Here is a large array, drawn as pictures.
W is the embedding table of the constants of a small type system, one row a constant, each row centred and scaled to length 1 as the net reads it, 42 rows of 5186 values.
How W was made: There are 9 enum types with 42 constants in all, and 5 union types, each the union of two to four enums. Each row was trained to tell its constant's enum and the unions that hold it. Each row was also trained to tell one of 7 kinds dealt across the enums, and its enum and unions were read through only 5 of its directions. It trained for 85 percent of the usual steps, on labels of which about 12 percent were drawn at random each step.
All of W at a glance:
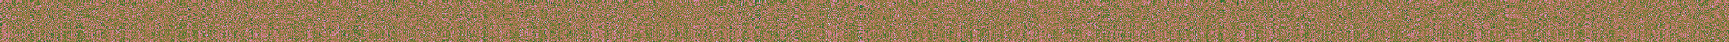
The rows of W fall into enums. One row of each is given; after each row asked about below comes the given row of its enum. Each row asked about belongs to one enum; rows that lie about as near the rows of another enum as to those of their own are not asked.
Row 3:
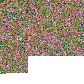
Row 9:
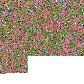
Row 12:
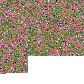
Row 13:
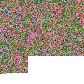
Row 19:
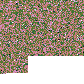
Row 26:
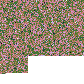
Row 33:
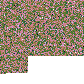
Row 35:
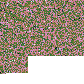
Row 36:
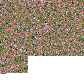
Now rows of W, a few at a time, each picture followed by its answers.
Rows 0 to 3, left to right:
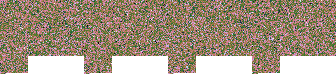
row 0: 26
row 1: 26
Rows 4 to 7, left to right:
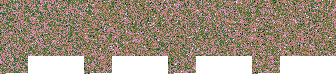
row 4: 26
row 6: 19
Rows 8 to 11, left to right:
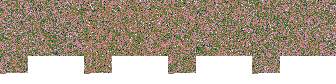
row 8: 9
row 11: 35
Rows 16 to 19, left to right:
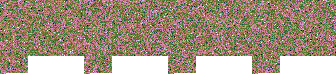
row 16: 9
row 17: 36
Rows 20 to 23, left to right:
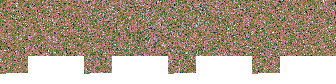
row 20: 3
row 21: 9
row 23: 35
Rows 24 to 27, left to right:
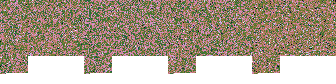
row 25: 35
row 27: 26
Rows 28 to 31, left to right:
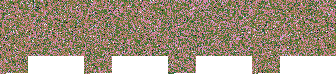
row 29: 19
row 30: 33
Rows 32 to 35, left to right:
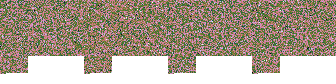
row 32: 3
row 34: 35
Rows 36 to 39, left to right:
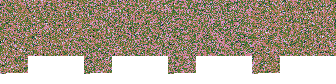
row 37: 35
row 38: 3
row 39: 36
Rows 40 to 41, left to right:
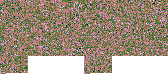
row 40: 36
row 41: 26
